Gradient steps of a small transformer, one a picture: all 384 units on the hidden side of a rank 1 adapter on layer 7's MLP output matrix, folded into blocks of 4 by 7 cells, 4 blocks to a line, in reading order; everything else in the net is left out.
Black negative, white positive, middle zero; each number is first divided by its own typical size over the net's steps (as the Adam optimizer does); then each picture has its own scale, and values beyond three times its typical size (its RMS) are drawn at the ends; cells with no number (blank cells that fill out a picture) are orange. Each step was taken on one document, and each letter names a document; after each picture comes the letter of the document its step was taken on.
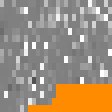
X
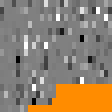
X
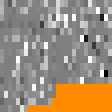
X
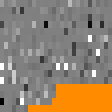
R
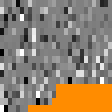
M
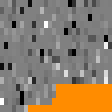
R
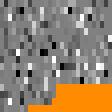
M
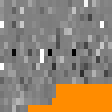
R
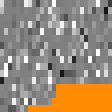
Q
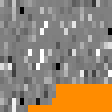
R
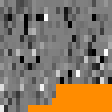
M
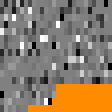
M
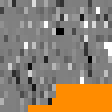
X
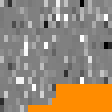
X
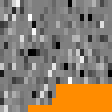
M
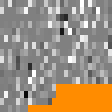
X
